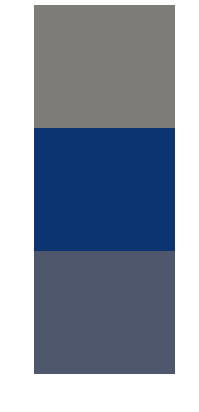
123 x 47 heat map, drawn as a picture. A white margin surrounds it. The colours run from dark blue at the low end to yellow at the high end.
It is made of 3 by 1 panels. Panel 1,1: middling, flat. Panel 2,1: very low, flat. Panel 3,1: low, flat.
